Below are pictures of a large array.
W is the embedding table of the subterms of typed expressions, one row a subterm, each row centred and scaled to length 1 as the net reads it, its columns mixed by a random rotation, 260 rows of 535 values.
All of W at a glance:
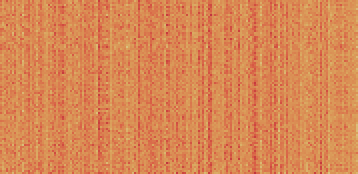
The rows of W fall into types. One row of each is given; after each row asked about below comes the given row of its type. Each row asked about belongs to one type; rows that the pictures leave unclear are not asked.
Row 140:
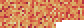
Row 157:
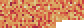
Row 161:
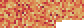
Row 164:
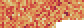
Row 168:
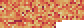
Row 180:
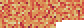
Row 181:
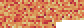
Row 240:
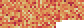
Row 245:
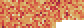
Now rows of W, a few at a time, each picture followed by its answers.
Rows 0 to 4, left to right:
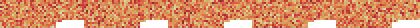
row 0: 168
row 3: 245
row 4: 164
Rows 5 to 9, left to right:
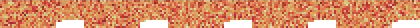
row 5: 168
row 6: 240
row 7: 140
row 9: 164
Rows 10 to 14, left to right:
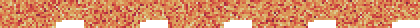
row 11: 157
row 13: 168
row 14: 240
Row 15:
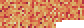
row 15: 140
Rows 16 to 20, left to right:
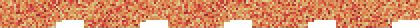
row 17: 168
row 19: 157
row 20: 161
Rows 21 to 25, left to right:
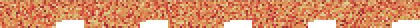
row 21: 180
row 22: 180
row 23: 180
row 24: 161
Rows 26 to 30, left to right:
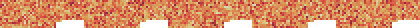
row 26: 240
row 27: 245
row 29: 180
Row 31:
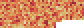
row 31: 181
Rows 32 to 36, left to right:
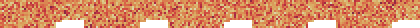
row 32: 164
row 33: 157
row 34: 140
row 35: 240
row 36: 245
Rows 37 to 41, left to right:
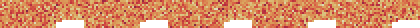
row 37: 157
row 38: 245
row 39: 245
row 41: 157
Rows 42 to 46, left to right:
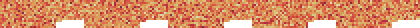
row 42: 161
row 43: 168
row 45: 240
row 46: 181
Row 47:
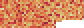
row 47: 161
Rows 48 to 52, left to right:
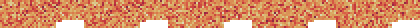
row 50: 140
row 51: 168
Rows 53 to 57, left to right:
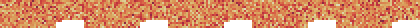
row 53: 168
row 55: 240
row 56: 157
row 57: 181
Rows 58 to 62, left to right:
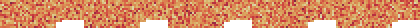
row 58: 157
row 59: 157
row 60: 161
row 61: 140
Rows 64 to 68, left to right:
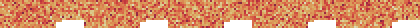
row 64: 181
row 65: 181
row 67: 161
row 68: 181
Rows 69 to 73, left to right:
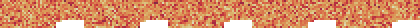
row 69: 240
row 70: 240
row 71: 181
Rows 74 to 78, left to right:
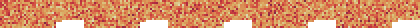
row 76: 164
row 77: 161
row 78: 157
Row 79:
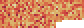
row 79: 161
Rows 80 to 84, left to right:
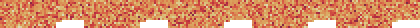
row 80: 140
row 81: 157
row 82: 168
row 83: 180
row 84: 240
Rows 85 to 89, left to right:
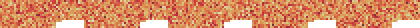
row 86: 245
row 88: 157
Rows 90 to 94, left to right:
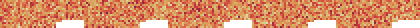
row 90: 140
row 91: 245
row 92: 181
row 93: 180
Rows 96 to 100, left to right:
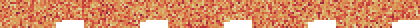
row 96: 140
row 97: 161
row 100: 140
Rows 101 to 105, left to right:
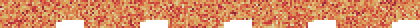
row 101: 168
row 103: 164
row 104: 240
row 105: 245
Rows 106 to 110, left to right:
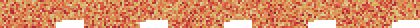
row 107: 140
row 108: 168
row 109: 161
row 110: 164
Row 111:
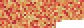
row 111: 164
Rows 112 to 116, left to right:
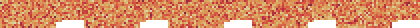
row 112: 180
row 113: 245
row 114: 245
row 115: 181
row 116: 240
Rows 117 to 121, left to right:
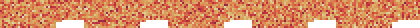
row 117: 245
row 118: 168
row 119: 181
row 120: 157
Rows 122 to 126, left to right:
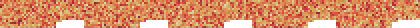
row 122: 240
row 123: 157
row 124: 180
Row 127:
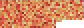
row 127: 161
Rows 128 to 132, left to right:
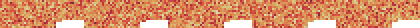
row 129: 168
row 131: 245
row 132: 157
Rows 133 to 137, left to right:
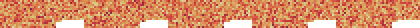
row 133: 181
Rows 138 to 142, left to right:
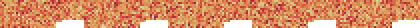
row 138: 245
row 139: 140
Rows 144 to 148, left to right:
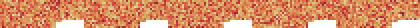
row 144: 245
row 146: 140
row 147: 240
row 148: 164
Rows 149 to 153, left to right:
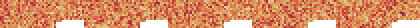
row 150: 181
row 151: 161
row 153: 164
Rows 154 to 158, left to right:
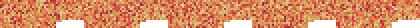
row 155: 157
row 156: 161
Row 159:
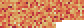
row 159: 140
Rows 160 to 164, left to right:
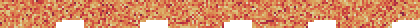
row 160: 181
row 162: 240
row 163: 168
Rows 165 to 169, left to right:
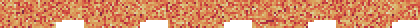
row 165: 140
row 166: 161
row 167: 180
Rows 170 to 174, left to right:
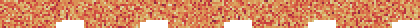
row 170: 245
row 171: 157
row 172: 181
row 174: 140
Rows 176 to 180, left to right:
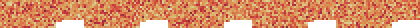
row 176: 164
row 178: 168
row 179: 140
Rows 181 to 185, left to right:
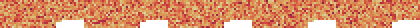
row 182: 168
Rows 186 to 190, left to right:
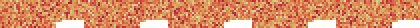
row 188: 164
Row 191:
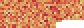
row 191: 245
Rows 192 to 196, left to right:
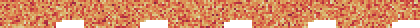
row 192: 181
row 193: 240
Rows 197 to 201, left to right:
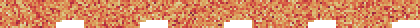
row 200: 245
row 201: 140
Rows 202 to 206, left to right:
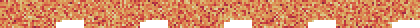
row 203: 240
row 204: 157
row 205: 240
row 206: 140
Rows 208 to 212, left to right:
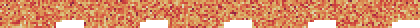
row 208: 240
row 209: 181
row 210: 164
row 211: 168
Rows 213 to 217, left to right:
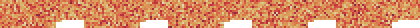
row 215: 140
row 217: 161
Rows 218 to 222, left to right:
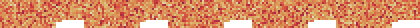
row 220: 181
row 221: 157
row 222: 180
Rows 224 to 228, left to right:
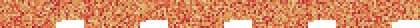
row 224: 245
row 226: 157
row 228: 140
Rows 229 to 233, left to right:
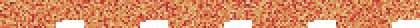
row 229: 157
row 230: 168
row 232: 168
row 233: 181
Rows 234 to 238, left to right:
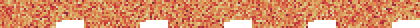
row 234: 164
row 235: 140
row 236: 161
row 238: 181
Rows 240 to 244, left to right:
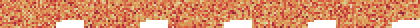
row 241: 157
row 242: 164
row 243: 180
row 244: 164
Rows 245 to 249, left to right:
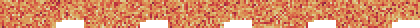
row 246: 140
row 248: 240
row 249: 157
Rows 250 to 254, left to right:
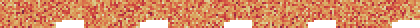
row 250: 140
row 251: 164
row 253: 140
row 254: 245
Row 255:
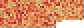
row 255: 161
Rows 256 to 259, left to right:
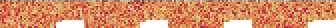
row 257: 245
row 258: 164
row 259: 164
